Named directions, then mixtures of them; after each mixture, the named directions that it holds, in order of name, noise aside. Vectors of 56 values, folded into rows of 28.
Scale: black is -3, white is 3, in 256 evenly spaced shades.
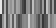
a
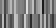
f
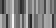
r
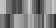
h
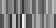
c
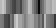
h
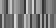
a, f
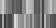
f, h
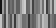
a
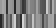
a, c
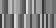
a, f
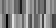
h, r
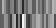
c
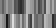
h, r
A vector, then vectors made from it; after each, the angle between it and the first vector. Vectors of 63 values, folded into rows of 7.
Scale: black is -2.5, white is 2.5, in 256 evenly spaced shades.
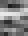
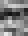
nearly opposite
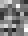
partly opposed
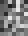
orthogonal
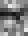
nearly opposite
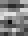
nearly parallel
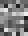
partly aligned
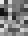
partly opposed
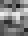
nearly parallel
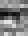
nearly opposite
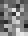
orthogonal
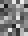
orthogonal
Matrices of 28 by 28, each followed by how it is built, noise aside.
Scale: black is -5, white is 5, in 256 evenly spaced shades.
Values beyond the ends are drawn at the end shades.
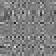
low rank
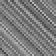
Toeplitz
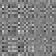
low rank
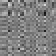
low rank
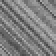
Toeplitz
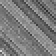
Toeplitz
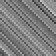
Toeplitz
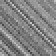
Toeplitz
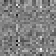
low rank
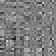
low rank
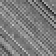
Toeplitz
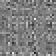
low rank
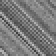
Toeplitz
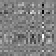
low rank
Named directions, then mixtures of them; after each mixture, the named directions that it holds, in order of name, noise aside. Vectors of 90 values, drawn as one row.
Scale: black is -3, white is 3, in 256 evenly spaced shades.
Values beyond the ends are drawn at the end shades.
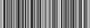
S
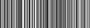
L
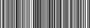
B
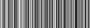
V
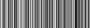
V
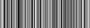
L, S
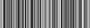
S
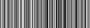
L, V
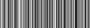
V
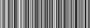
V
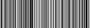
B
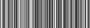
B, V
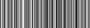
L, V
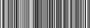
B, V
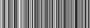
V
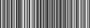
B, L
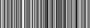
L, V
